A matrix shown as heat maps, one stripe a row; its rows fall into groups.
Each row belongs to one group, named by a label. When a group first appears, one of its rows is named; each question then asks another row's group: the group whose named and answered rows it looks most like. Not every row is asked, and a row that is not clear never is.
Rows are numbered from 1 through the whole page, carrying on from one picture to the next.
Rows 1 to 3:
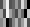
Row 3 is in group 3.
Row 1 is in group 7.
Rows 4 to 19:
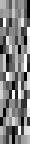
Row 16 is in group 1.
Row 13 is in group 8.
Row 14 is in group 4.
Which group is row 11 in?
3
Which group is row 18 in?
8
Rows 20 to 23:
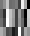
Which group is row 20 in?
7
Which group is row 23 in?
8
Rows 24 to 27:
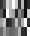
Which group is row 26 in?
3
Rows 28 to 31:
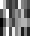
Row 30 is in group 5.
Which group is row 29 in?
7
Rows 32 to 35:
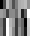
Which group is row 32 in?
5
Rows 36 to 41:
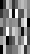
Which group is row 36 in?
5
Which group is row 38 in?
7
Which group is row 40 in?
3
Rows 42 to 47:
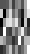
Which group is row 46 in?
8
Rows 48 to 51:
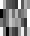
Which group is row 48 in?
8
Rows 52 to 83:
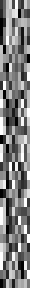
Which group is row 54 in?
5
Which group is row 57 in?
1
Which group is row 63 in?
4
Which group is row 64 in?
8
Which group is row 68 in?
4
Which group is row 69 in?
4
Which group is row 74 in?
3
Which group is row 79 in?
8
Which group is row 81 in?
1
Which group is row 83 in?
5
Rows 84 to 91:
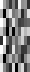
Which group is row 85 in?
1
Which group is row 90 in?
1
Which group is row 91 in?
4
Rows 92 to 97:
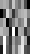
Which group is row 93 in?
5
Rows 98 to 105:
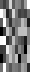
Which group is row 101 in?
5
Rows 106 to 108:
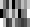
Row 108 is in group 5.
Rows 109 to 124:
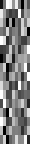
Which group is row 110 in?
8
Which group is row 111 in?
4
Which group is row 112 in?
7
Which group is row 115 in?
5
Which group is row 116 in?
3
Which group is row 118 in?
8
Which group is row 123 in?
1
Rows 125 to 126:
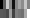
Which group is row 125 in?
5
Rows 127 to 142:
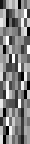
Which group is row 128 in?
3
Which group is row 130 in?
7
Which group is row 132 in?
1
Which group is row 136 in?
7
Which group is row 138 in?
8
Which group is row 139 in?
1
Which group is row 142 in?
1
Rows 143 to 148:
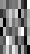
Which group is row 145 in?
1
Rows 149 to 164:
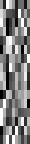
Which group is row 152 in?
3
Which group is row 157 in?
3
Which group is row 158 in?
3
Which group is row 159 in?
5
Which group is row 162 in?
4
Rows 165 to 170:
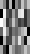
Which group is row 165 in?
4
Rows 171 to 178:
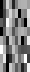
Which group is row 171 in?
5
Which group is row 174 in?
5
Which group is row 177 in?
3
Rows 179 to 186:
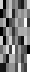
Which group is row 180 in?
5
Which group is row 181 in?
3
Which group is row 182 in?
5
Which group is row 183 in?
1
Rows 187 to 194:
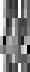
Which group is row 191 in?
1
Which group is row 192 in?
7
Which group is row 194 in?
8
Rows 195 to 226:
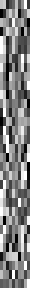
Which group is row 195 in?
3
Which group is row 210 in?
7
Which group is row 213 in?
7
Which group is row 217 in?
8
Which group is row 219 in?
1
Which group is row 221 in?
4
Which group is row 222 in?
4
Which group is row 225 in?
4
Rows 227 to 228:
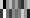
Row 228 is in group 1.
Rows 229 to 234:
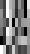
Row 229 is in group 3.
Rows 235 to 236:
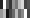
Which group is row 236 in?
3
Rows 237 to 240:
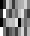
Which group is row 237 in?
5
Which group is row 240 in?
4
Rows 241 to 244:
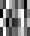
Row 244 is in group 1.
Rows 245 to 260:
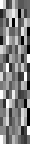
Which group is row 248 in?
7
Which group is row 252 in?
7
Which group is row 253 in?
1
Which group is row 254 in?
7
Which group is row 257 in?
7
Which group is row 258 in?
7
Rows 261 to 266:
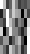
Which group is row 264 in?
1
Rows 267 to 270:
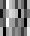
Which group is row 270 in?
1
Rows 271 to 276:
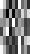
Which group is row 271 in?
8
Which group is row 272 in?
4
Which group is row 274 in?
7
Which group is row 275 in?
8
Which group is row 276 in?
8
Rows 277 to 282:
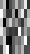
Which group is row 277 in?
3
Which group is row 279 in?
1
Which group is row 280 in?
8
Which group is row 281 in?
3
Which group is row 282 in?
7
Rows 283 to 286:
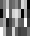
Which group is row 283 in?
7
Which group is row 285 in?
3
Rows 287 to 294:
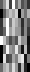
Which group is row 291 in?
8
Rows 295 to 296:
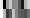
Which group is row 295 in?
1
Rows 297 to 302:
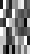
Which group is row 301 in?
3
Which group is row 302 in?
4
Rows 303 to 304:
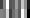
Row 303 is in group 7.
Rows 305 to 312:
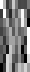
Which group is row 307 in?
7
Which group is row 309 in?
1
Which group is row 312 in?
5
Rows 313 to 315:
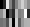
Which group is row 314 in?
3
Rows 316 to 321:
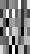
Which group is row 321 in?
4
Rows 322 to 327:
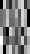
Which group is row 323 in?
7
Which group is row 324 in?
7
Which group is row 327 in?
1
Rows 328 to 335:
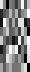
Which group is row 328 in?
4
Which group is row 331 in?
7
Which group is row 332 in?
8
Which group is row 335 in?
7
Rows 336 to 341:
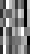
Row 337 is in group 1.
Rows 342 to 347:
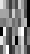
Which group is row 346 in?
4
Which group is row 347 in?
7
